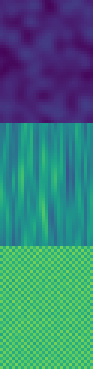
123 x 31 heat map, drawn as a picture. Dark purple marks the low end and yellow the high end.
It is made of 3 by 1 panels. Panel 1,1: very low, blotchy, faint in contrast. Panel 2,1: middling, streaked downward. Panel 3,1: high, checkered.
